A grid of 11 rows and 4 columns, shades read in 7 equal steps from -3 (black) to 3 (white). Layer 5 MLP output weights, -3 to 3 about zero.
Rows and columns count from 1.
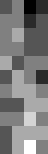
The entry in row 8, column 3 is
1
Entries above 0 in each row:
0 0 1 0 1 1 2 2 1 3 2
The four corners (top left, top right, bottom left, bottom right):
-1 -2 -1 0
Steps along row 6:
up down down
